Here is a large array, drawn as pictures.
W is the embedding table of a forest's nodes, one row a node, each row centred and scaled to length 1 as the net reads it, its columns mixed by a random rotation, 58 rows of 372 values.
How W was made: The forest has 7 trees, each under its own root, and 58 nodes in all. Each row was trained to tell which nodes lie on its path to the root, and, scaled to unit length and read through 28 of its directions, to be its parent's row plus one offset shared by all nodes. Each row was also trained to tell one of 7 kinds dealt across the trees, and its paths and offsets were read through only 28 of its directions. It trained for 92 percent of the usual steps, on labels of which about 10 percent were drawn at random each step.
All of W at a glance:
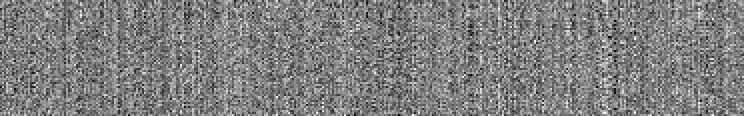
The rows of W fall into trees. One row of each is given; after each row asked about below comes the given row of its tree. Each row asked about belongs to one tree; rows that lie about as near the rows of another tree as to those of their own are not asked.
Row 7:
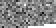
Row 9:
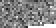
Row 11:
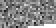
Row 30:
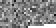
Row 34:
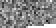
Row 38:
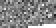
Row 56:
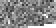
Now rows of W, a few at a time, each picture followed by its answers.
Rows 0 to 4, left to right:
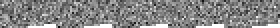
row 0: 56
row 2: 11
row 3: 11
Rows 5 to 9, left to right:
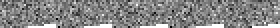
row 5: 7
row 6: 56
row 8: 56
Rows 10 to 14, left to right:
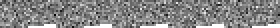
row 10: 30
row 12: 11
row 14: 7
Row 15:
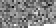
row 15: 38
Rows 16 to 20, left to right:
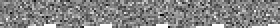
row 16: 11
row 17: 11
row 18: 7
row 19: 30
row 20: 56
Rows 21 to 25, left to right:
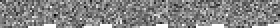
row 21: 9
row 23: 56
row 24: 38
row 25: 11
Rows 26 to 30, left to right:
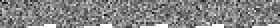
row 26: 9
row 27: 7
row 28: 11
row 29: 9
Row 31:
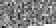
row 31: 56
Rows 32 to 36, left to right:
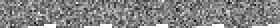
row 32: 11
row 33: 9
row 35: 56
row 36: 7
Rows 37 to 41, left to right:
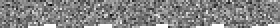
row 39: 56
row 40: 38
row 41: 11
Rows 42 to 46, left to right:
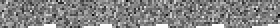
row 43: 9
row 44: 7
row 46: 9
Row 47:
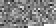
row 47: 11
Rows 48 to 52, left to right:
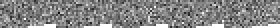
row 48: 56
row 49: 9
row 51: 9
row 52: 56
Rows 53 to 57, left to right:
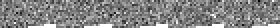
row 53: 9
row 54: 38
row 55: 9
